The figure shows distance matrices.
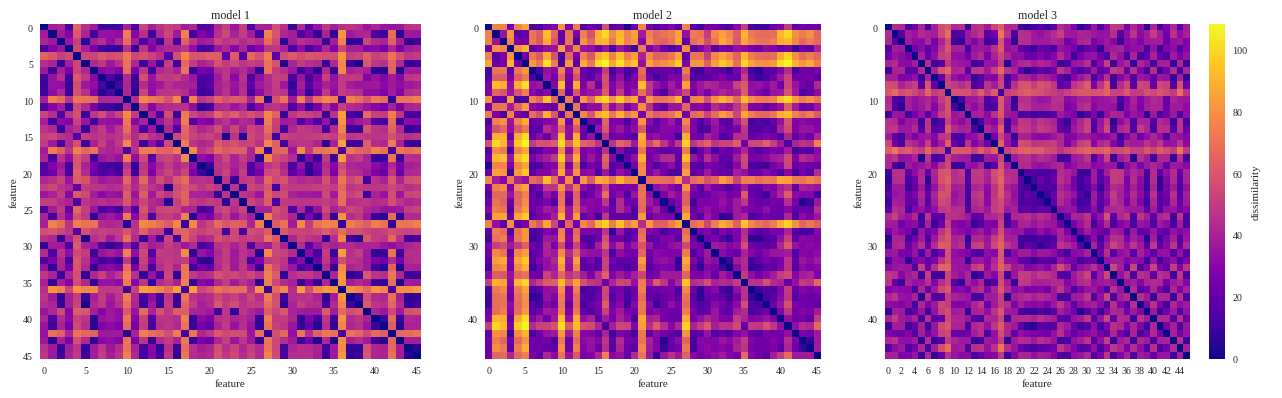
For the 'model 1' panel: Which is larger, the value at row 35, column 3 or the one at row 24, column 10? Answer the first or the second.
the second
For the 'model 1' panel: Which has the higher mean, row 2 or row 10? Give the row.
10
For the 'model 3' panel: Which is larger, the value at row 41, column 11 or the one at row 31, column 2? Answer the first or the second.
the first
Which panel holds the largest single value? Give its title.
model 2
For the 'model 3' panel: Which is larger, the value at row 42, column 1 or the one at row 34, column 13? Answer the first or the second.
the first
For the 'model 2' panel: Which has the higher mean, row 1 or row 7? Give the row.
1
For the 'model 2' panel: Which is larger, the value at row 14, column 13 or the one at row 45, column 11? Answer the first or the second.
the second
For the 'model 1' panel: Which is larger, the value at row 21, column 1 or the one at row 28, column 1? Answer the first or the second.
the second
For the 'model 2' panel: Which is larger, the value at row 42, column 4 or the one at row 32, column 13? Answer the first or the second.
the first
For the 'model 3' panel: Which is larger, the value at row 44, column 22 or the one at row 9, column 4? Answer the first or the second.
the second
